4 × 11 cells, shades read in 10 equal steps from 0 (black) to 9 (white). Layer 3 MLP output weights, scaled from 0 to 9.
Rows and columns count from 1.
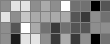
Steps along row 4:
down up same down down up down up down up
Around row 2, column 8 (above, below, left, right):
4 3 6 2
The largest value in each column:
8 8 9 8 6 6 9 4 5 5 5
